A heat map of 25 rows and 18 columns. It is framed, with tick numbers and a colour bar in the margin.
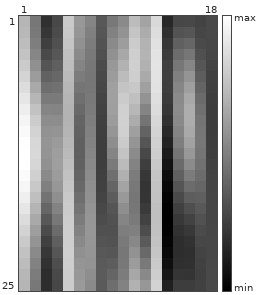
Grain: streaks running down. Ninth with the highest average: middle left. Ninth with the lowest average: bottom right.
